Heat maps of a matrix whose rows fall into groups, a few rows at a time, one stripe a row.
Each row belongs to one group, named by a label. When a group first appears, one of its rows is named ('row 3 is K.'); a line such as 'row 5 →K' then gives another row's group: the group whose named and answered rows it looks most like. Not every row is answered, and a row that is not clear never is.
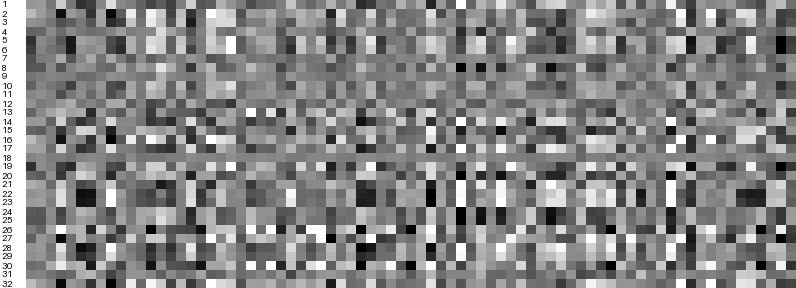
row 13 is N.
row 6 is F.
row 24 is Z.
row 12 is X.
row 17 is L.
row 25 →Z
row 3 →F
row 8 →Z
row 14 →L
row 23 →L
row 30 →N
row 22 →L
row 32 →F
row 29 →L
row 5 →F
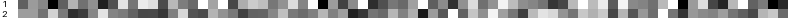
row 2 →L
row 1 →F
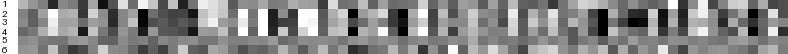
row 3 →N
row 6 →L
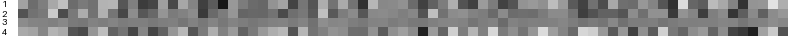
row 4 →L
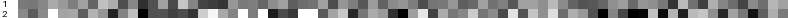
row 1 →X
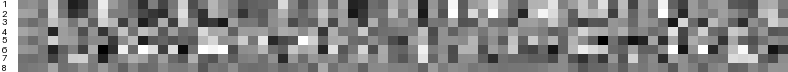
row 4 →F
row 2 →L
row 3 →X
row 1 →L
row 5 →N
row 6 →F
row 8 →X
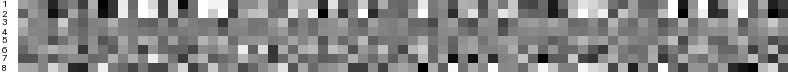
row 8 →L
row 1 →F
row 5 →F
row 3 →X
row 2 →F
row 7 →Z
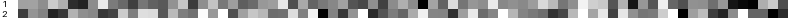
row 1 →L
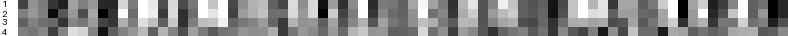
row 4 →Z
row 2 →F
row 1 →F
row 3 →F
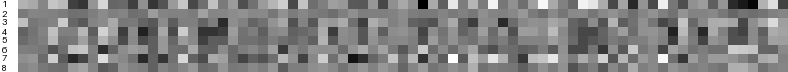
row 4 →X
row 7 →L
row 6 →Z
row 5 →X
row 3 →X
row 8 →Z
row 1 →L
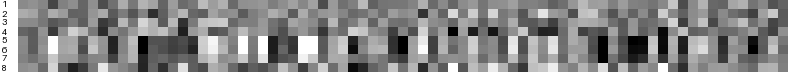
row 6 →N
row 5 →N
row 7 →N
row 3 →F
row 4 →Z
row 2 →L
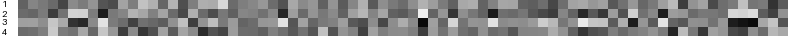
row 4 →X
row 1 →F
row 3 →L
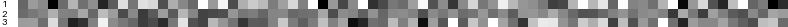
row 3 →L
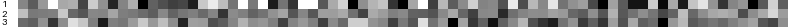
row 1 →N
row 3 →Z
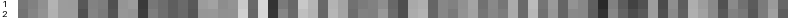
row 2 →N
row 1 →N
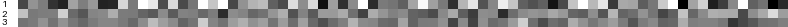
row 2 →X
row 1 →F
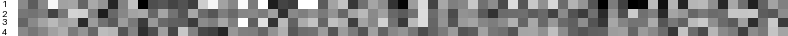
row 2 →Z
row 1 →N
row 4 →X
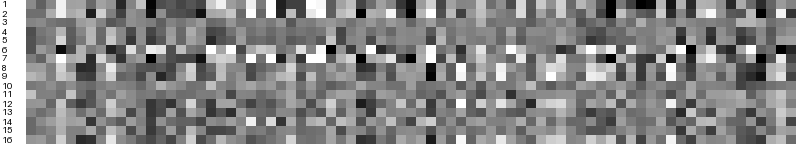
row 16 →L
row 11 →X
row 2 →N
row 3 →Z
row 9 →L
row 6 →F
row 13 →X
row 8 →L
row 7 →N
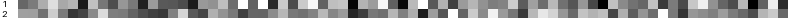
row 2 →L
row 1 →N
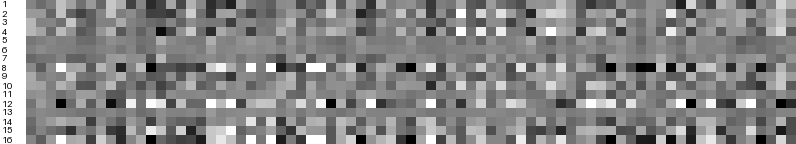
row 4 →L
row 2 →L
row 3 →X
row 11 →Z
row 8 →N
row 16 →N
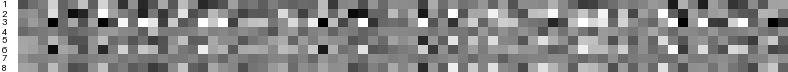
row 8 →L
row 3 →F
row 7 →X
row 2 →L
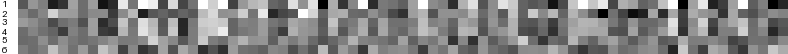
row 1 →F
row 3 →F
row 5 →Z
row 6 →X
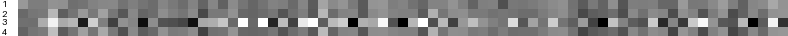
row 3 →N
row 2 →X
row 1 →X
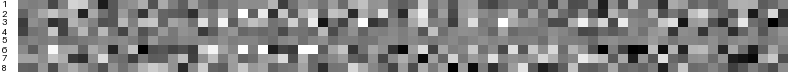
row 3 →F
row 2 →N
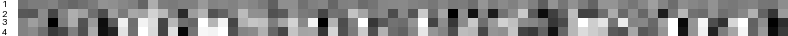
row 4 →F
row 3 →F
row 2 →Z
